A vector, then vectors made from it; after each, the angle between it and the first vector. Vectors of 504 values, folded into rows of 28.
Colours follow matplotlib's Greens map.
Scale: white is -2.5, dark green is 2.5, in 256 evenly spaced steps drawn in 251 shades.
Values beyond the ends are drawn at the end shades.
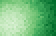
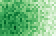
nearly opposite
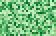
orthogonal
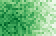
nearly opposite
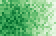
nearly opposite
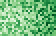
partly aligned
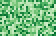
orthogonal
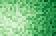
nearly parallel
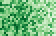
partly opposed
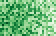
partly opposed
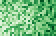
partly aligned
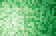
nearly parallel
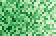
partly opposed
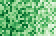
partly opposed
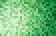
nearly parallel
